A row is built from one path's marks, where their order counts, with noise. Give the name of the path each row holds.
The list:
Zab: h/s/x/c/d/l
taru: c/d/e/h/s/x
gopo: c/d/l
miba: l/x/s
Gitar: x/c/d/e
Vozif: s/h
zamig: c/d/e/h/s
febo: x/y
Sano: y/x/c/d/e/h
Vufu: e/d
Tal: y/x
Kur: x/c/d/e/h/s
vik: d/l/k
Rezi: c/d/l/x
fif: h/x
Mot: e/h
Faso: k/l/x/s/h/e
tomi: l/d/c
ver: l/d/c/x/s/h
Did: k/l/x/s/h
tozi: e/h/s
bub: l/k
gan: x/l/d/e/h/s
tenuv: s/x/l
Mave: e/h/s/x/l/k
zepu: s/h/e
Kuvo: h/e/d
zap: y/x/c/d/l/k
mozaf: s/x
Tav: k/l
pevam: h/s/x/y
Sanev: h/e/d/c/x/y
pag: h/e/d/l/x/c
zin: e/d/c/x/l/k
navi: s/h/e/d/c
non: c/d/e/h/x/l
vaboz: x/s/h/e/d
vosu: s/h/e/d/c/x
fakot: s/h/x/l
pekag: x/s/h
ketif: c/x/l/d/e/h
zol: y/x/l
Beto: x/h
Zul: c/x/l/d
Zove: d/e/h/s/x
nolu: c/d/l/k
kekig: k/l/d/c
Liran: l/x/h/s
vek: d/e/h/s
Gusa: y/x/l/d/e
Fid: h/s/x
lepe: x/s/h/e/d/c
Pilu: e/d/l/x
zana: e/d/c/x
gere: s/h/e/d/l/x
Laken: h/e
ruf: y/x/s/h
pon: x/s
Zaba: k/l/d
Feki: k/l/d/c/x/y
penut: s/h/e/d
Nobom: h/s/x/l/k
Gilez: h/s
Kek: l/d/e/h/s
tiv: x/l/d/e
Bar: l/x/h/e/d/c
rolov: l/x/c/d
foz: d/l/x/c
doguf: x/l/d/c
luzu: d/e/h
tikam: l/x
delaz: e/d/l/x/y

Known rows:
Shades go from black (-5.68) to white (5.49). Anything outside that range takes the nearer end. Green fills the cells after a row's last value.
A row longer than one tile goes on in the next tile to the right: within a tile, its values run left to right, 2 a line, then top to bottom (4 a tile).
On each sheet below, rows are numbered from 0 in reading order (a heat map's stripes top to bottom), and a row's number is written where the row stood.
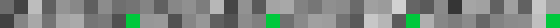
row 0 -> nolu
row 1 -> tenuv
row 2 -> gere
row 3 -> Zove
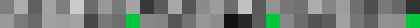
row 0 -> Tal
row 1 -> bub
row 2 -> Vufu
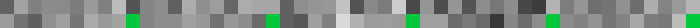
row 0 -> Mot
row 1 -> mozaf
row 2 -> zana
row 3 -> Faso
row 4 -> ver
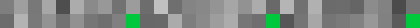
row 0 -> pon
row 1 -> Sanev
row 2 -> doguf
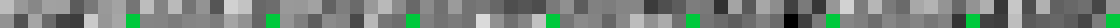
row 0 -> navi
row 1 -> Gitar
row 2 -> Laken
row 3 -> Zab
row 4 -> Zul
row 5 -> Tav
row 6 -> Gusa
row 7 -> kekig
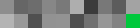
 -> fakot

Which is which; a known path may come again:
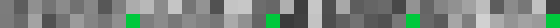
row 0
foz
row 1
Gitar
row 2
kekig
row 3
zana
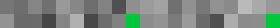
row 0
rolov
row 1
Vozif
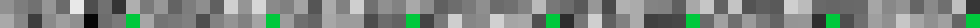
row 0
zol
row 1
luzu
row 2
Tal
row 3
Rezi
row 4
Feki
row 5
tiv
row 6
Pilu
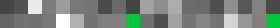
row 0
zin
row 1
pag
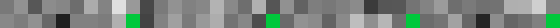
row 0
vek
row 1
delaz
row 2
Zul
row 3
Kek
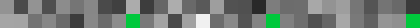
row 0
Faso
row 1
Nobom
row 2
Vufu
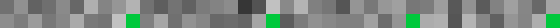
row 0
ver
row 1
Did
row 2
Gilez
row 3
pekag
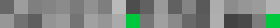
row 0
Mot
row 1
miba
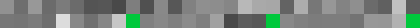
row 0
Zab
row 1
tikam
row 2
tozi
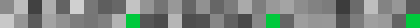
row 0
ruf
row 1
tomi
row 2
gan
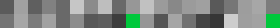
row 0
febo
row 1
navi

